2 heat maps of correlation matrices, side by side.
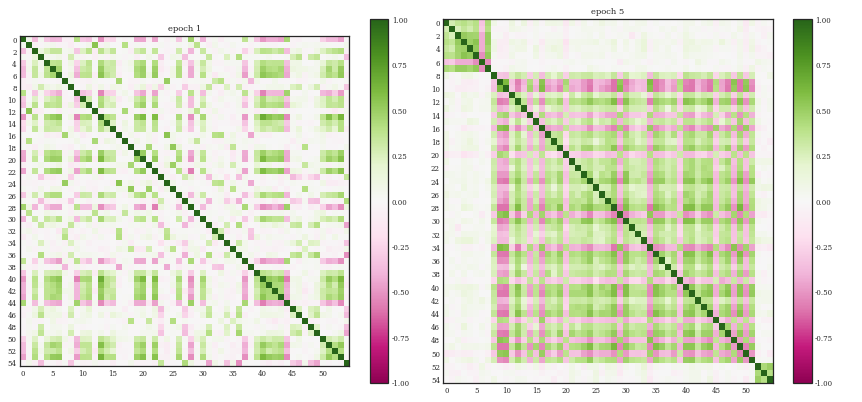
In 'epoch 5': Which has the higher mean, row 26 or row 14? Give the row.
26
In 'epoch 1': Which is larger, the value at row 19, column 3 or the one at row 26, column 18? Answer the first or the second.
the second
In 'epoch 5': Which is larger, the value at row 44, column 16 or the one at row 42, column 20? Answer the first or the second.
the second
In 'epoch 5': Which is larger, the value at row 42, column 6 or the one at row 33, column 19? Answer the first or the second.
the second
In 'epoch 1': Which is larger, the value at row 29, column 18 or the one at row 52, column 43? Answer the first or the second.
the second
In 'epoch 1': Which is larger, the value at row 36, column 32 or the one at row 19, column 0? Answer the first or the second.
the first
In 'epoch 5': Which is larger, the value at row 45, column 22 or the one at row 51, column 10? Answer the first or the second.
the first
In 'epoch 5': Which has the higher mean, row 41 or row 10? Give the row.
41
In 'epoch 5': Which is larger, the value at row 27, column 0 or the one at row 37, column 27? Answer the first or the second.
the second
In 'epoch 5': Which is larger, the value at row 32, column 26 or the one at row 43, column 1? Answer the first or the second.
the first
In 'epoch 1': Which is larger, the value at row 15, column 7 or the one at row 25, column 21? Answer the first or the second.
the second
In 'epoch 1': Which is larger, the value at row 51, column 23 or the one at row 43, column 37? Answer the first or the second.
the first
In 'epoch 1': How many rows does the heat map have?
55
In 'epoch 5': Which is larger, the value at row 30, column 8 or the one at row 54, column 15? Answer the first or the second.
the first
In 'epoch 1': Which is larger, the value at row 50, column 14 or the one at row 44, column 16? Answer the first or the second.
the first
